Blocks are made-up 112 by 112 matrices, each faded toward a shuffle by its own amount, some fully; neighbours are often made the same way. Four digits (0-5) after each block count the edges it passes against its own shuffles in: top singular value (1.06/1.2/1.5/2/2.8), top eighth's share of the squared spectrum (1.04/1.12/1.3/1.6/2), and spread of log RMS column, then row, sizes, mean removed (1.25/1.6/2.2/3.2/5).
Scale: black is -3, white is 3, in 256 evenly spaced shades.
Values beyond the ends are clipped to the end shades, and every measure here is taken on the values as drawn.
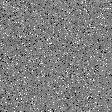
0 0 0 0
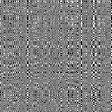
5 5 4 3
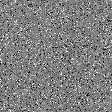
1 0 0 0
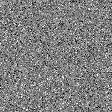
2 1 0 0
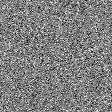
0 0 0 0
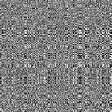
5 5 4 4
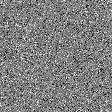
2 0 0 0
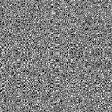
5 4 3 3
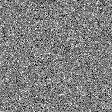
3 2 0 0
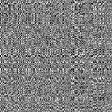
5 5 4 4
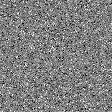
2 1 0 0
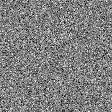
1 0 0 0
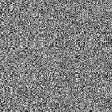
4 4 2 2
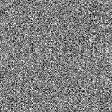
4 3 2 2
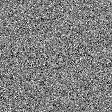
0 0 0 0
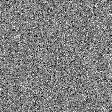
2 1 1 0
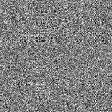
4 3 2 2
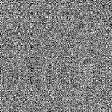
4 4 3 3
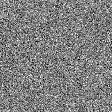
3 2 0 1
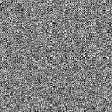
4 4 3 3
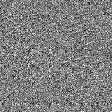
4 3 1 2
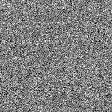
3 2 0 0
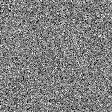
0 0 0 0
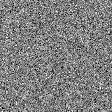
2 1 0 0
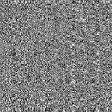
4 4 3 3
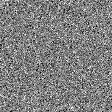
2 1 0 0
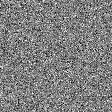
0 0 0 0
